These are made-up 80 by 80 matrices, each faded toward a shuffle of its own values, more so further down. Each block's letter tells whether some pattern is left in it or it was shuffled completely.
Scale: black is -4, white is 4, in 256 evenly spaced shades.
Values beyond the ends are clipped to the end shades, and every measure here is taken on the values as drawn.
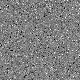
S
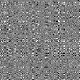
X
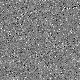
S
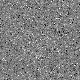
S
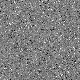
S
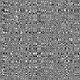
X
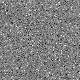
S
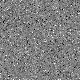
S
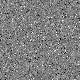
S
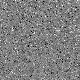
S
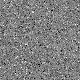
S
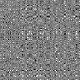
X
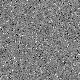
S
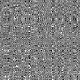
X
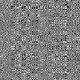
X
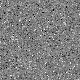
S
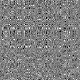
X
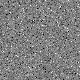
S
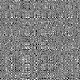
X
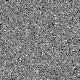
S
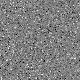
S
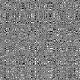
X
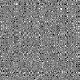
X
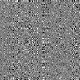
X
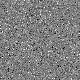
S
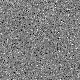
S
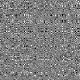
X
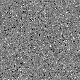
S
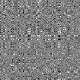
X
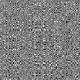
X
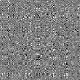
X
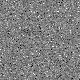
S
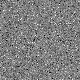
S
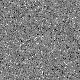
S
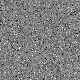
S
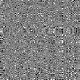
X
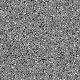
S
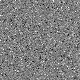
S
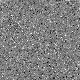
S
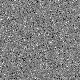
S
